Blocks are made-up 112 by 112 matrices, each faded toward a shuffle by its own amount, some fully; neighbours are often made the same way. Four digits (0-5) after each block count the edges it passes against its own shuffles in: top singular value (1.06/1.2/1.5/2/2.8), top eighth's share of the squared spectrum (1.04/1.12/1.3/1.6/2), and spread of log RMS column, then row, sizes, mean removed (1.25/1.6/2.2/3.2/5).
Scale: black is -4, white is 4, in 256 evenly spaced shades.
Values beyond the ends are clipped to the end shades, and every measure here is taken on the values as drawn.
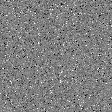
0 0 0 0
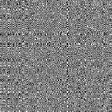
5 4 3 3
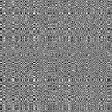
5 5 4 4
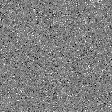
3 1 0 0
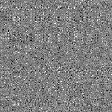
4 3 2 2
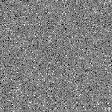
4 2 1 1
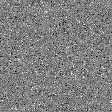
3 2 0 0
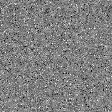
3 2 0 0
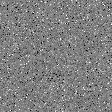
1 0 0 0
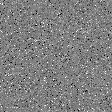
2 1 0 0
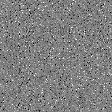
3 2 1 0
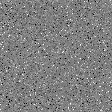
1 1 0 0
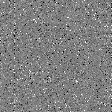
3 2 1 0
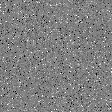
1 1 0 0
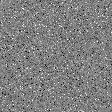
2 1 0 0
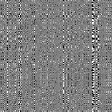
5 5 4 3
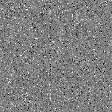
3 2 1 0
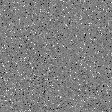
1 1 0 0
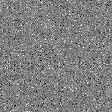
3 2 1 1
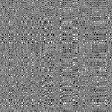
5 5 3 3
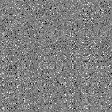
4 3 2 2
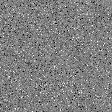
2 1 0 0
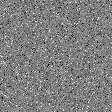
0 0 0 0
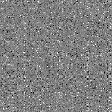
4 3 2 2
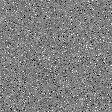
1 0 0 0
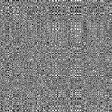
5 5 3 3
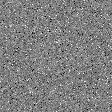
0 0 0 0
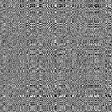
5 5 4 4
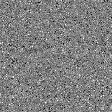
3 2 1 1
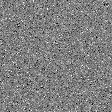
1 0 0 0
